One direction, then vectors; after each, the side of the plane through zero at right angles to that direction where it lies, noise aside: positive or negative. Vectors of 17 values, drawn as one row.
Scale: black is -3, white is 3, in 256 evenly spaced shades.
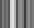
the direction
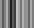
negative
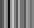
positive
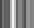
positive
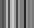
positive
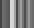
positive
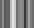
positive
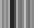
negative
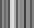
positive
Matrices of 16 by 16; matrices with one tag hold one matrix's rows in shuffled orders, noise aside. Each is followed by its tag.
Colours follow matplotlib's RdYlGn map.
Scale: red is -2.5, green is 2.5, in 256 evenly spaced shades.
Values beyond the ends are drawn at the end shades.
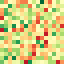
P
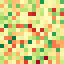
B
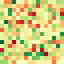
B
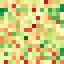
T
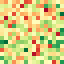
T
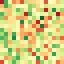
P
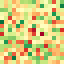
B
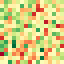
P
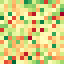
B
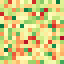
B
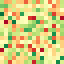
B
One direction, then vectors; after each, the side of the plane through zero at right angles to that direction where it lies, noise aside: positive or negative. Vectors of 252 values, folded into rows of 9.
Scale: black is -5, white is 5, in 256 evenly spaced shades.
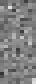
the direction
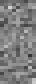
positive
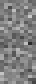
negative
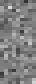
positive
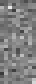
positive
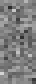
negative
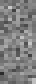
positive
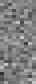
positive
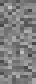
positive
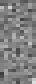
positive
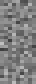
positive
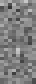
negative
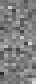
positive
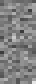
positive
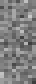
negative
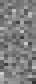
negative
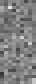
positive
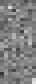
positive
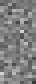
negative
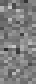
positive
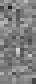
negative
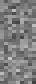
negative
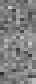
positive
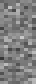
positive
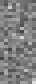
positive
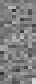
positive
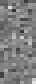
positive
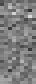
positive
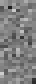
negative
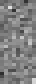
positive
